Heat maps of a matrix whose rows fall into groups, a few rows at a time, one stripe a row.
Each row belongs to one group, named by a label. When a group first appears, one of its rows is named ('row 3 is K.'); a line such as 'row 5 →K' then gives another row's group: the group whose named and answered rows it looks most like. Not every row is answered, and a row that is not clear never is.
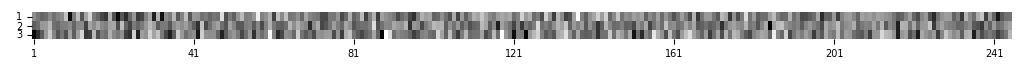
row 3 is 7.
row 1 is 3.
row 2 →7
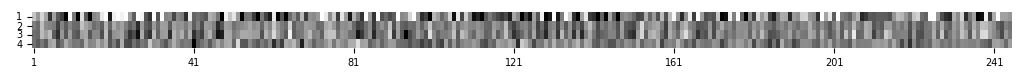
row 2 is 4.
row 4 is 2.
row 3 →4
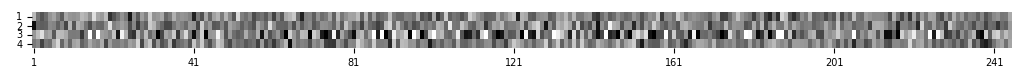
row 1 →2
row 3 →7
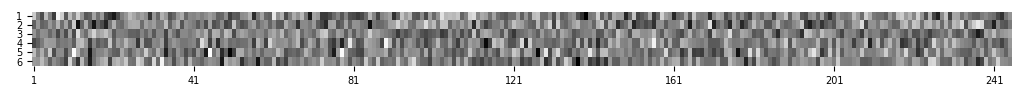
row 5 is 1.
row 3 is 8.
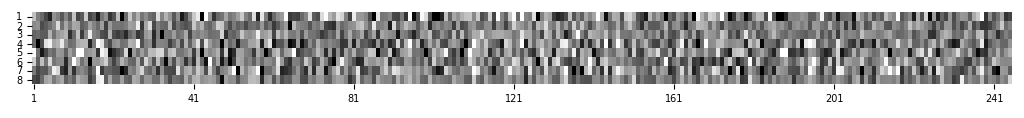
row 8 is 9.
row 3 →3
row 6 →1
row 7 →9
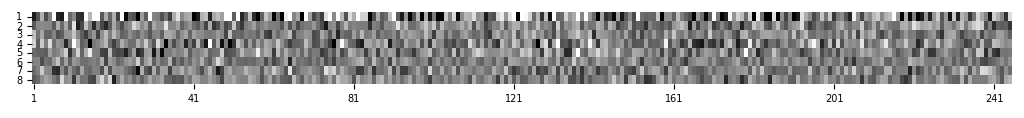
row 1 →2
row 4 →1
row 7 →4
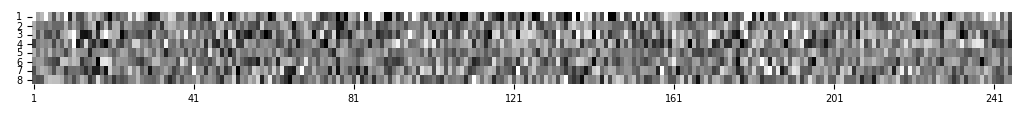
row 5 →1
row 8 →9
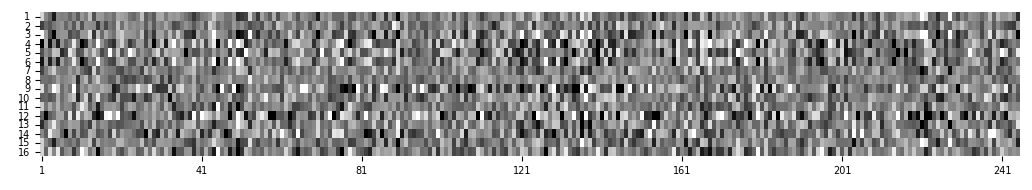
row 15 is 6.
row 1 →6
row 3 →6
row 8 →3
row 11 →1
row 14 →4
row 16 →1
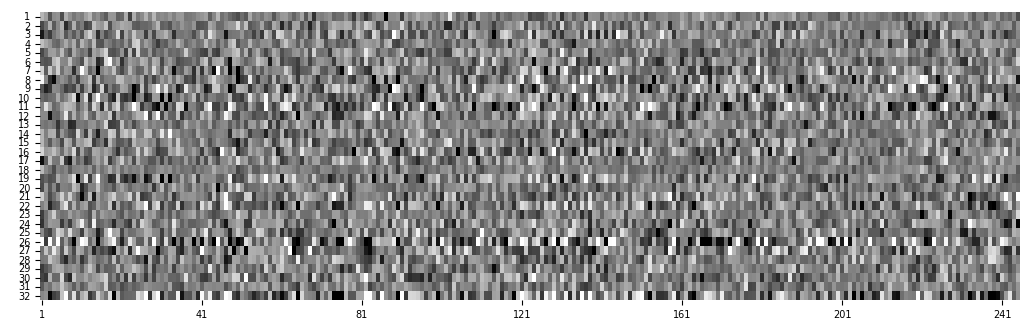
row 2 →2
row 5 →2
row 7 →1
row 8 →6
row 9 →7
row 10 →3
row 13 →9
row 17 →2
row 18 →6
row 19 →3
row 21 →8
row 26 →1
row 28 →4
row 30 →2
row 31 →9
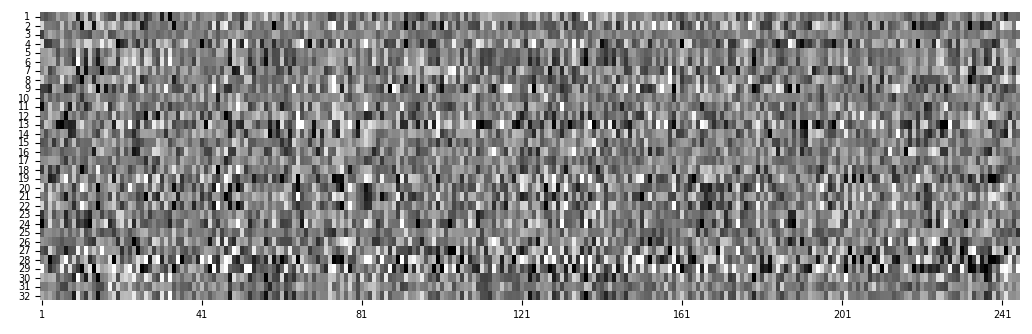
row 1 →3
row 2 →8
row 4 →2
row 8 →8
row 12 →4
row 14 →9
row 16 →7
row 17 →4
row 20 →1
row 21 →4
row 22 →1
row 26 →7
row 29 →8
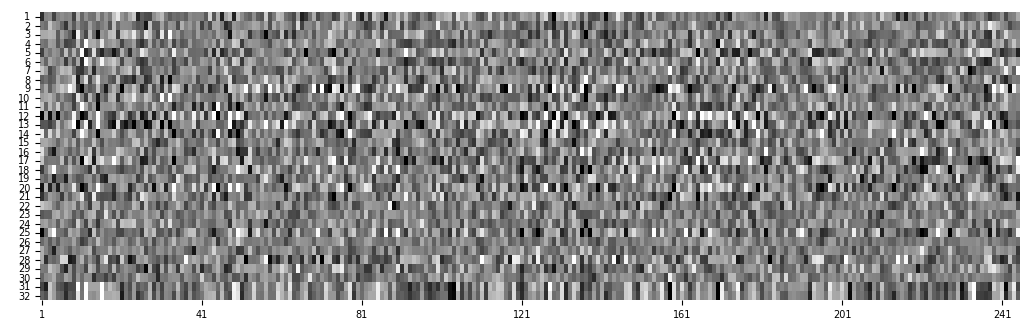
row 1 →7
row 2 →4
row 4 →8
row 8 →3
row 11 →1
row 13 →3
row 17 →8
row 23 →9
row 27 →6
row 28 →9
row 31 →8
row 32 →8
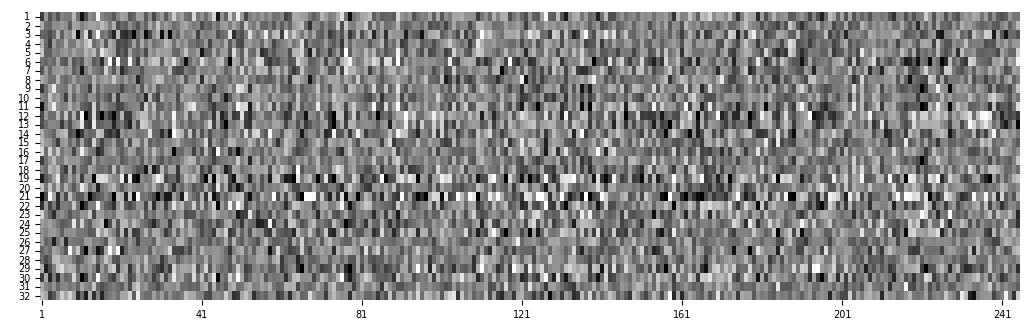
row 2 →2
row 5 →2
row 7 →9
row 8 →2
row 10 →4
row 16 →1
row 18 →4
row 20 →1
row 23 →6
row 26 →2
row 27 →9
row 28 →9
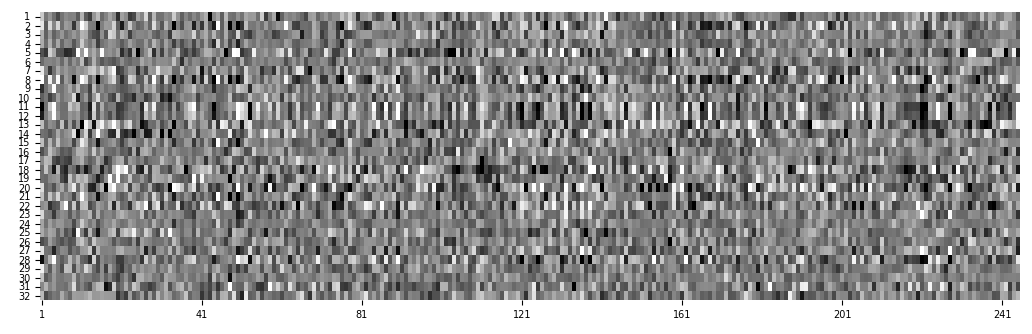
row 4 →1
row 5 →8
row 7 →2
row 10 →3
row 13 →8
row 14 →3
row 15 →1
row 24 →1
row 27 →6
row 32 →2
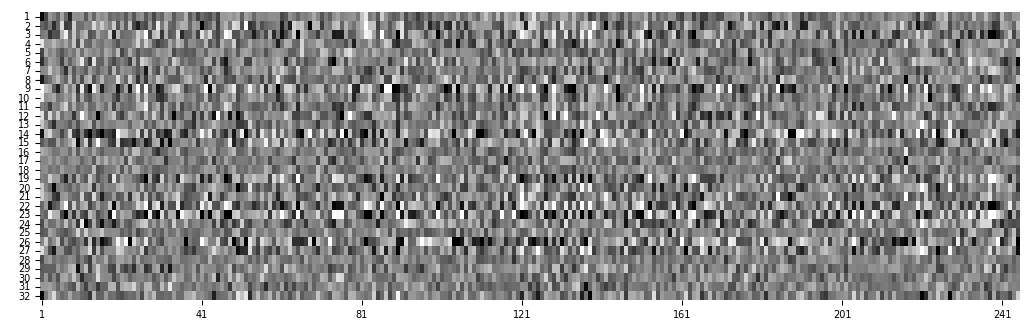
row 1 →2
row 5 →9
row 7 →4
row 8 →7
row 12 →1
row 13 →6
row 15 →3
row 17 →7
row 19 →4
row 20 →6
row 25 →8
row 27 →6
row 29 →3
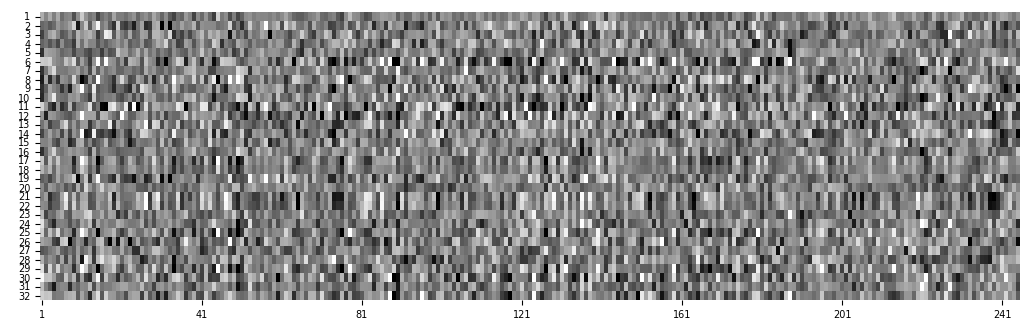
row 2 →3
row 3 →9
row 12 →9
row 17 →1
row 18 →1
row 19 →3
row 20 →8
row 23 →2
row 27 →7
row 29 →1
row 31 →6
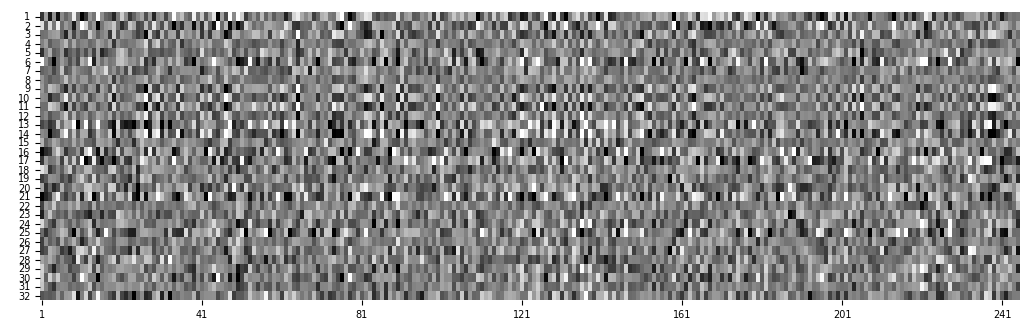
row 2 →1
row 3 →4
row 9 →4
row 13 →3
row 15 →7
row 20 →2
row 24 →6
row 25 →9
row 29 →6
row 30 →1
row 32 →3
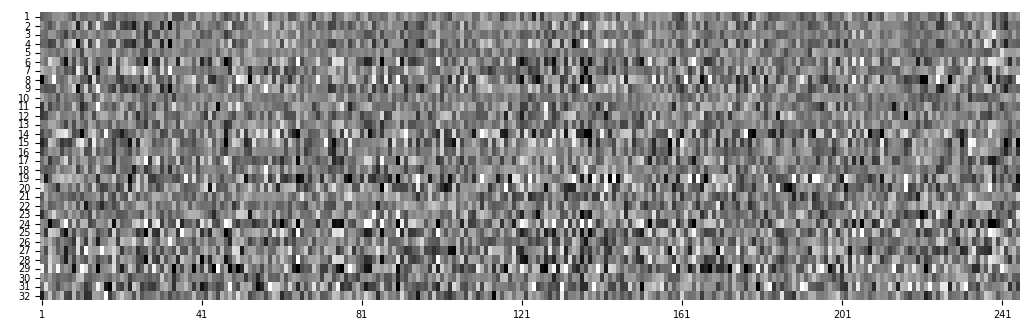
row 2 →3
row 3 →4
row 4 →3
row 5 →8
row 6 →4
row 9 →3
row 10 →8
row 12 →7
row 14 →9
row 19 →9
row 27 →8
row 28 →4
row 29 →1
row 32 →2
